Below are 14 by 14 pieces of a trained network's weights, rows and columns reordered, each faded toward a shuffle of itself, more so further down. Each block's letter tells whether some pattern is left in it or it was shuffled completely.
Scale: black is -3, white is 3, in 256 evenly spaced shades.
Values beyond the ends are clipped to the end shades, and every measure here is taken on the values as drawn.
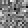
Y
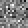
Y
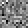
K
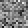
Y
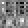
K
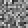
Y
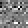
K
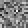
Y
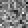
Y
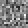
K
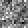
Y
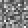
Y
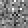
Y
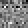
K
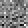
K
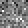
Y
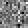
K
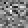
K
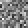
Y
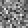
Y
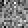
Y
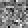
Y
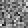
Y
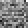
K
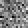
K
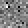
Y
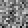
Y
